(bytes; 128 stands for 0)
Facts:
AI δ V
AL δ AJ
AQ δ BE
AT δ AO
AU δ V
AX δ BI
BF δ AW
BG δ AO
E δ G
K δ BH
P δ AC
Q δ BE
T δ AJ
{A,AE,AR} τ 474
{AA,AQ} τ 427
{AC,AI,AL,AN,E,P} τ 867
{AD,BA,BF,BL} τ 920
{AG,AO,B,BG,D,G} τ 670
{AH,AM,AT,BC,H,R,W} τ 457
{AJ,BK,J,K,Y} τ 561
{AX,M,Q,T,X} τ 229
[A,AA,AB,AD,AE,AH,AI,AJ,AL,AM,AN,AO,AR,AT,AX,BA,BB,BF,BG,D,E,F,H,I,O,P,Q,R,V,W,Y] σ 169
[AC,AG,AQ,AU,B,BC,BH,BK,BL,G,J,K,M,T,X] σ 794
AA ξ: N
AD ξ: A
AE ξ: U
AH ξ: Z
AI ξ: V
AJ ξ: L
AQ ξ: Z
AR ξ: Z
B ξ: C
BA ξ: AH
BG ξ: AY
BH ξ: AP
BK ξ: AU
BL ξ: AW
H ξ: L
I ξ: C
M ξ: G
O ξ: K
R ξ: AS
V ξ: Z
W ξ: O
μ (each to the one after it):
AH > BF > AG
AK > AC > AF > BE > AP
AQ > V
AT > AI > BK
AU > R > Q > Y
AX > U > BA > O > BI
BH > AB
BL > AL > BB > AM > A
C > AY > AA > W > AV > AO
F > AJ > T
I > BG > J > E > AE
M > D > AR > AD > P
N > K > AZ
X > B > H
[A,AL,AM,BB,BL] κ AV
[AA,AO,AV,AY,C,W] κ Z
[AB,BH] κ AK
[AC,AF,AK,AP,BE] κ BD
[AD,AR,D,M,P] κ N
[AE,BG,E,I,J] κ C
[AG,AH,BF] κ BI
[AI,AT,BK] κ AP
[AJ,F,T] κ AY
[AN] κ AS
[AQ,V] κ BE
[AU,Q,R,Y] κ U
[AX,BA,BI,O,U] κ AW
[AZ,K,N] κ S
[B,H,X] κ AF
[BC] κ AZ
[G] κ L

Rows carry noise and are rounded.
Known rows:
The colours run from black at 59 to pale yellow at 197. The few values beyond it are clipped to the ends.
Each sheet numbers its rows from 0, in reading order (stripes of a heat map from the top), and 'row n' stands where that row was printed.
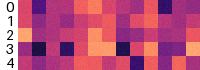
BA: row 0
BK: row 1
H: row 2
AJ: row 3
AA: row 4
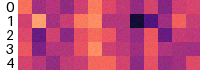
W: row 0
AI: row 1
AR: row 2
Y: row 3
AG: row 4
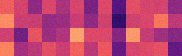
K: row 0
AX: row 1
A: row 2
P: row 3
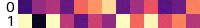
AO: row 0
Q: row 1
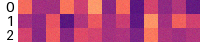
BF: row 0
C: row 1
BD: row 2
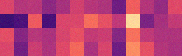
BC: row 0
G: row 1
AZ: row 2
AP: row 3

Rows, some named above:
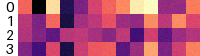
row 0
BE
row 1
M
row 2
BL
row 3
BH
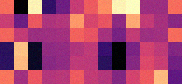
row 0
BE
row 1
A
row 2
R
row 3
AU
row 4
AU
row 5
AL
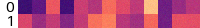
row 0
G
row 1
B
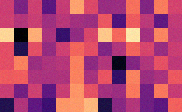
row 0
I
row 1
AS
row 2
AQ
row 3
AE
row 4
AT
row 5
AY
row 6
I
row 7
V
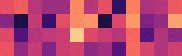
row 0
AY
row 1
AJ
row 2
AD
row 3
L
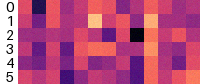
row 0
AE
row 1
A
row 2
N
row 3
BI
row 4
AW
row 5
X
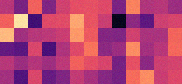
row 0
AN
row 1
BG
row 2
H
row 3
AC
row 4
D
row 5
U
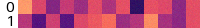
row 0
T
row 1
BI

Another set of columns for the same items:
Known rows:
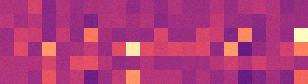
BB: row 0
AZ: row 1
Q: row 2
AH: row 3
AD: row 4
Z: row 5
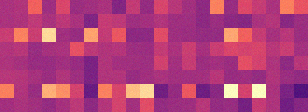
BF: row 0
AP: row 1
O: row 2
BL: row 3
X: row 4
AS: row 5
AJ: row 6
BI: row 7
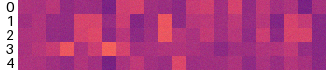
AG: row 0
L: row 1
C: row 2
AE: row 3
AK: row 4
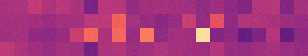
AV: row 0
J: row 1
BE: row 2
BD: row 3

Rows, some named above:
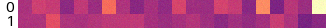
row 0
Q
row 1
A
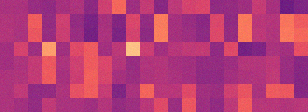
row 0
G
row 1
AX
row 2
AX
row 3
AR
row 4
AE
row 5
AE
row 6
I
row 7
M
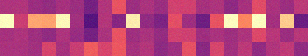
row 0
BC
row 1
AL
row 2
BC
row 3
BK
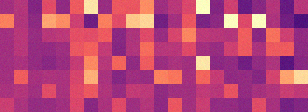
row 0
V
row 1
AJ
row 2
B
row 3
I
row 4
AO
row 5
AI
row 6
BA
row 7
AC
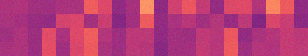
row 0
H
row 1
L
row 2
BA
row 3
BA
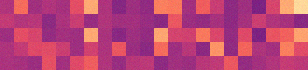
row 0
AI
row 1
AN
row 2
BG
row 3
K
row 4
BA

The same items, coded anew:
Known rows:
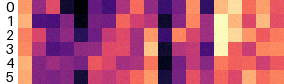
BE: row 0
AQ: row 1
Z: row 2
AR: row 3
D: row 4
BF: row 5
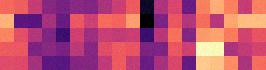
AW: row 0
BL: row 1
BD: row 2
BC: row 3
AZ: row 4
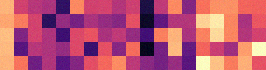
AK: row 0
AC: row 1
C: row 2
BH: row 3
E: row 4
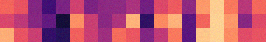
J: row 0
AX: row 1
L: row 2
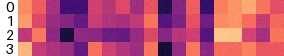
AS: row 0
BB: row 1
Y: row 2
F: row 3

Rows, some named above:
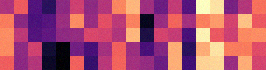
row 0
H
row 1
M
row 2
AR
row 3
BE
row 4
Q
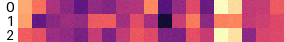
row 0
AN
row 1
I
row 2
BC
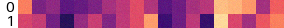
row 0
AG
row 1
AE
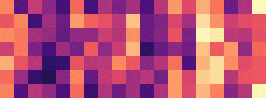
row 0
K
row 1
AT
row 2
AN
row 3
AO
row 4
L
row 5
T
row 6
K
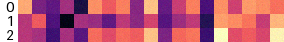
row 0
AU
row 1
BK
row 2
AI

